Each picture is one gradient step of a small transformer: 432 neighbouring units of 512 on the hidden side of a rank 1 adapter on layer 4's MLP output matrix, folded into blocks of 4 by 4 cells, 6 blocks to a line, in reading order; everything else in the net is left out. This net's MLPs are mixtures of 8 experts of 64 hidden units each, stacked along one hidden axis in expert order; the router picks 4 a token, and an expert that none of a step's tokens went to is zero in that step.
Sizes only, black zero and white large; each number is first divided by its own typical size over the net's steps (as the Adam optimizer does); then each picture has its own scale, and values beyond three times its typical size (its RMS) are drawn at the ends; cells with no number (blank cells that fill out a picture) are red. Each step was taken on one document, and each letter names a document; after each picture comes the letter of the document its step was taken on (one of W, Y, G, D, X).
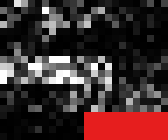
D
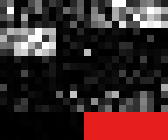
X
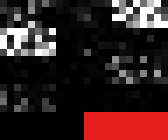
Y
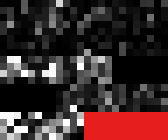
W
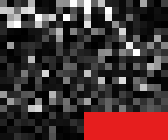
D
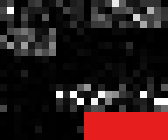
X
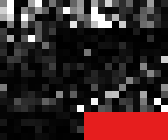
X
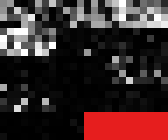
Y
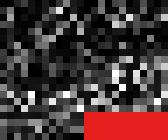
W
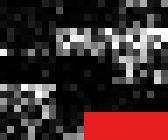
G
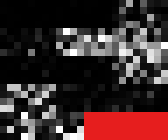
G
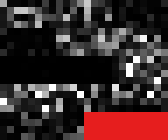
G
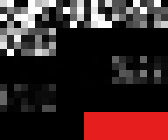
Y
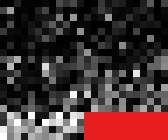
W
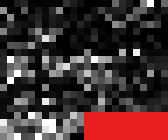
W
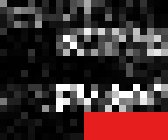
G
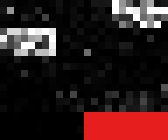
X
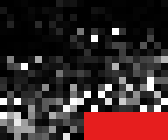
W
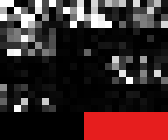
Y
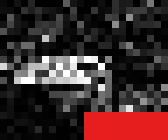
D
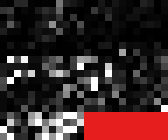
W
